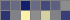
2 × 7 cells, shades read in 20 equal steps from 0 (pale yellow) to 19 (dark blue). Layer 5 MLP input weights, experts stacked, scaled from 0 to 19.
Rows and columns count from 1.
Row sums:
94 65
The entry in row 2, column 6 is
10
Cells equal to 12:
2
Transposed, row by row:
14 17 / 12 10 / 19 0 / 12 9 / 15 3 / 13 10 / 9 16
